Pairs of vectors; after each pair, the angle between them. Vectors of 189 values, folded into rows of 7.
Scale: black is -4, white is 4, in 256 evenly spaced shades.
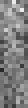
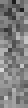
nearly opposite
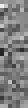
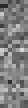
nearly opposite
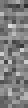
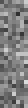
orthogonal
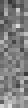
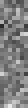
partly aligned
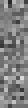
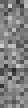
partly opposed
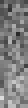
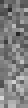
nearly parallel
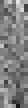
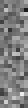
orthogonal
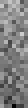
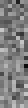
partly opposed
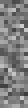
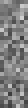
orthogonal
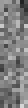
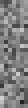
partly opposed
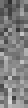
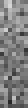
nearly opposite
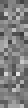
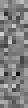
nearly opposite
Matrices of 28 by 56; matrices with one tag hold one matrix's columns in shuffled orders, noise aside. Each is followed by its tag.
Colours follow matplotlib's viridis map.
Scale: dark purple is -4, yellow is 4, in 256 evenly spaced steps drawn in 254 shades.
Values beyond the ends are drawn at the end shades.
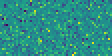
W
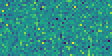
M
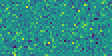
M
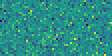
W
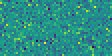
M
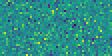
W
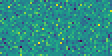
M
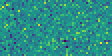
M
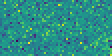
M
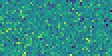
W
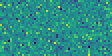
M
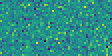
M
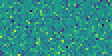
W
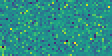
M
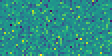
W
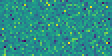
M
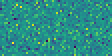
M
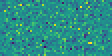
M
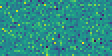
M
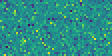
W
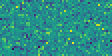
M
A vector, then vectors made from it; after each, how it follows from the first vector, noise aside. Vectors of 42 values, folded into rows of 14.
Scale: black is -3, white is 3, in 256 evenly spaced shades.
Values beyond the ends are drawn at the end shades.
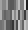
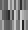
wrapped around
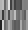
reversed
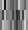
wrapped around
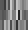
wrapped around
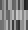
sign-scrambled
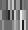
wrapped around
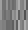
shrunk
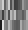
reversed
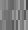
shrunk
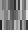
wrapped around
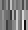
wrapped around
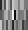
wrapped around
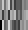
reversed
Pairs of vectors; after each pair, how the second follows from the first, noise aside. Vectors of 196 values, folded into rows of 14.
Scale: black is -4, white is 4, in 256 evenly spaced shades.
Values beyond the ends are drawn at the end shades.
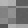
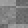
shrunk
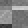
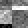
scaled up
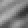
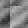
wrapped around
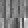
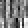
scaled up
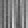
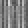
wrapped around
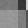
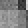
copied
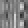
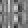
wrapped around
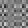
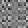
wrapped around
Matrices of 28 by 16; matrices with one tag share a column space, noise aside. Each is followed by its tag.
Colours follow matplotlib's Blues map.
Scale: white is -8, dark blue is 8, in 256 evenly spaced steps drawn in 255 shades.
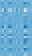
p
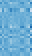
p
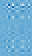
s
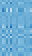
p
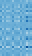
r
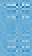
s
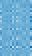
r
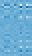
s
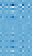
s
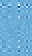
s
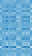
r
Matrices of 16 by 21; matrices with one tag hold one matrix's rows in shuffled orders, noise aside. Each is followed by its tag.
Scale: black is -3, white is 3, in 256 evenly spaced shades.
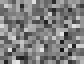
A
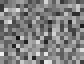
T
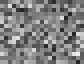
A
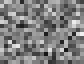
A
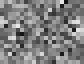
A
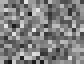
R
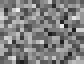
A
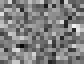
A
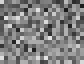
T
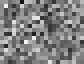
R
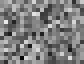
R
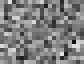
A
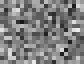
A
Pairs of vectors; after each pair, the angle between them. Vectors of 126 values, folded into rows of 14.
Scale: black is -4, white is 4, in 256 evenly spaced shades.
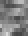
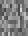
orthogonal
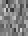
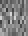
partly aligned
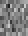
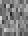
partly opposed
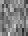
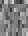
partly opposed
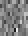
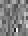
nearly parallel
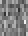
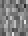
partly aligned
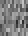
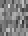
nearly parallel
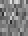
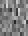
partly aligned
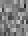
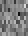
partly opposed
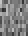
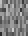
nearly parallel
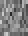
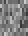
partly aligned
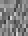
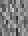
partly opposed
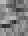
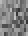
partly aligned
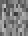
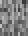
orthogonal
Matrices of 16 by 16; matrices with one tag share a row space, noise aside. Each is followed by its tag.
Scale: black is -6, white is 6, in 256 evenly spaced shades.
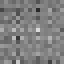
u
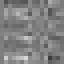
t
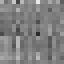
u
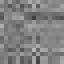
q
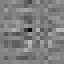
t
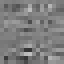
t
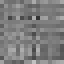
q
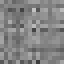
q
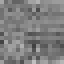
q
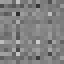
u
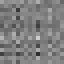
u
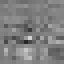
t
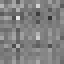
u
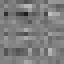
t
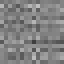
q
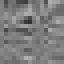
t
